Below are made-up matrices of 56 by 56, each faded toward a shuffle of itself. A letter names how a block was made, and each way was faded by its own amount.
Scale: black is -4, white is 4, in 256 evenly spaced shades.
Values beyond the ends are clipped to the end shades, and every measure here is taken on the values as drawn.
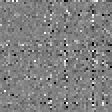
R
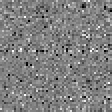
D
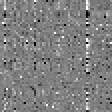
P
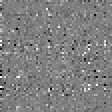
R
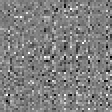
P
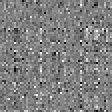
P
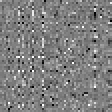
P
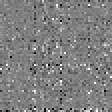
R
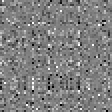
P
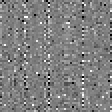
P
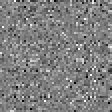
D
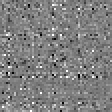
R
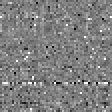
D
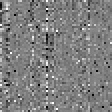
P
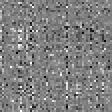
P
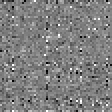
R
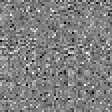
D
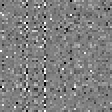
P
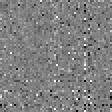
R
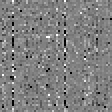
P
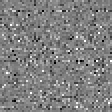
D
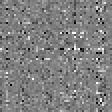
R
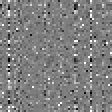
P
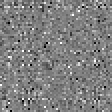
D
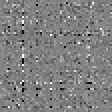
R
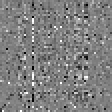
P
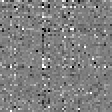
R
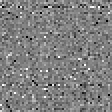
D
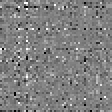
R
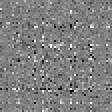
R
